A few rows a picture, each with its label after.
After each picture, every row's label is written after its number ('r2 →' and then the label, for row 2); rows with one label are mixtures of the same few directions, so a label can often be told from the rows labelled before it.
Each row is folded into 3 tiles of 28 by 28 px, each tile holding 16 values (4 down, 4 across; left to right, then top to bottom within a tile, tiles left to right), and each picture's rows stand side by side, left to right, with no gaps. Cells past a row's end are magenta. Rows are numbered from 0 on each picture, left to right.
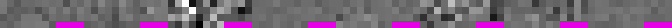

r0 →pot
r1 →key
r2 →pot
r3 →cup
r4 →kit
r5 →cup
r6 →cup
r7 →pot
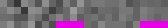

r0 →pot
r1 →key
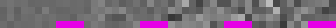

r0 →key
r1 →pot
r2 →kit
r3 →pot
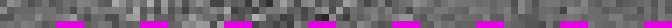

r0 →kit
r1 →cup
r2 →key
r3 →kit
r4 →kit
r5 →cup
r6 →key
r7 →cup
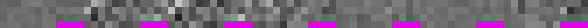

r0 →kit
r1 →kit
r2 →kit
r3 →pot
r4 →cup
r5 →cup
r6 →key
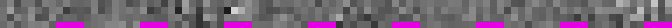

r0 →key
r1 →key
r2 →key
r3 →pot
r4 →kit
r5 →cup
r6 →kit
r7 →cup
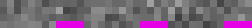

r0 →key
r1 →pot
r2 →kit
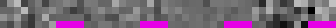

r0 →pot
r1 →cup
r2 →key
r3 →key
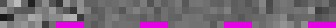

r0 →kit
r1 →pot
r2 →key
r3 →key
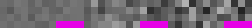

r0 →key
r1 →key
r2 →pot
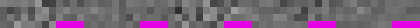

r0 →key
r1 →key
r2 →key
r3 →cup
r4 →pot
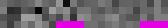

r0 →pot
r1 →cup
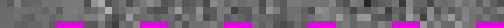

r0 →key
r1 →pot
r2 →key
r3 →key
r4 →cup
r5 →kit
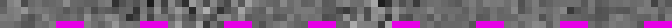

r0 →pot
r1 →cup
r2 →pot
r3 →cup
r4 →key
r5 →key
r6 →key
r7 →pot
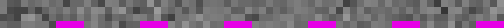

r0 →pot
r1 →pot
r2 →kit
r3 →kit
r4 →kit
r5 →pot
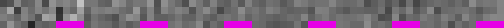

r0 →cup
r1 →cup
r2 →pot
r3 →key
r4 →cup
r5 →cup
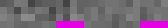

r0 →cup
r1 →cup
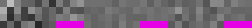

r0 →kit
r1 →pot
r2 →key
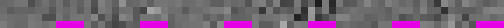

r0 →cup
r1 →key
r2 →key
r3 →cup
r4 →kit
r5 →pot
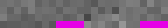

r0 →kit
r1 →kit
